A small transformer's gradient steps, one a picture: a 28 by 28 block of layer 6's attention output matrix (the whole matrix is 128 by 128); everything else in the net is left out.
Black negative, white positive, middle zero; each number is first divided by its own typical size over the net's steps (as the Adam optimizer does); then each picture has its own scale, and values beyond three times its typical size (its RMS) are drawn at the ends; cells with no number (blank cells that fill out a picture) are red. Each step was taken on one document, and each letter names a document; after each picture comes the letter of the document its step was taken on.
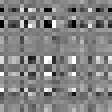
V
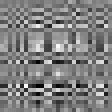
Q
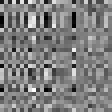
V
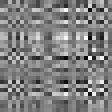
Q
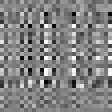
V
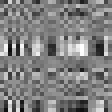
Q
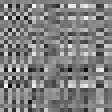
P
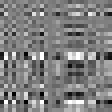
P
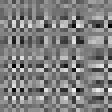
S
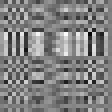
Q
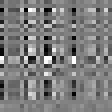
V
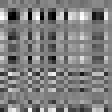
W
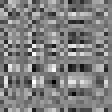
P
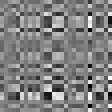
S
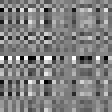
V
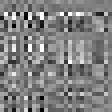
W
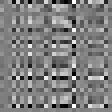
S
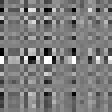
V
